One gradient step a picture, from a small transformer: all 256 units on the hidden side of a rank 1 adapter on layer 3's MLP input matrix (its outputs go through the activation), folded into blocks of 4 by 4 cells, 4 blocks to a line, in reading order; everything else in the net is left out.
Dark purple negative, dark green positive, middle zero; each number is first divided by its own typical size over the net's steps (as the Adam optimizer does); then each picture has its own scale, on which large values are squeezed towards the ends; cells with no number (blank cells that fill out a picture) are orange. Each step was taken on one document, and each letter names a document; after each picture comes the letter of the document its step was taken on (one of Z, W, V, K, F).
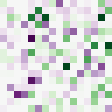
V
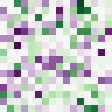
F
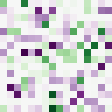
V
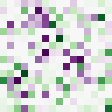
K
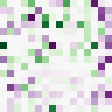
V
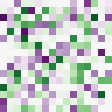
F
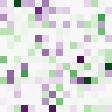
K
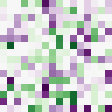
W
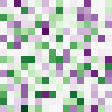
F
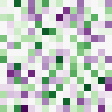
F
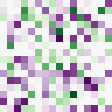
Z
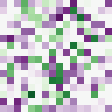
Z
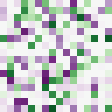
Z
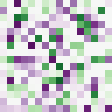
Z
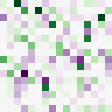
K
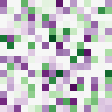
Z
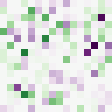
V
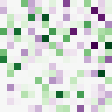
V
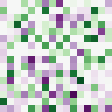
W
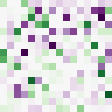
V
